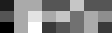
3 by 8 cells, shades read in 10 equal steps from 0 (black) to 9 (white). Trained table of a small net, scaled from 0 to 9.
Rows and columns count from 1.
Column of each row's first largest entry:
6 3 3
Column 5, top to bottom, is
3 7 3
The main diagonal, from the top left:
1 6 9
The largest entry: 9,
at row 3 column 3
